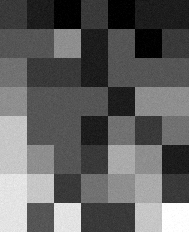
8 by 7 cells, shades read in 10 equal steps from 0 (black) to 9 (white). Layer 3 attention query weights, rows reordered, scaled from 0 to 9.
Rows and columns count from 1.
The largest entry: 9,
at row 8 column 7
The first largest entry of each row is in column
1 3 1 1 1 1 1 7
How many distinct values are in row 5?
5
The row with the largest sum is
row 8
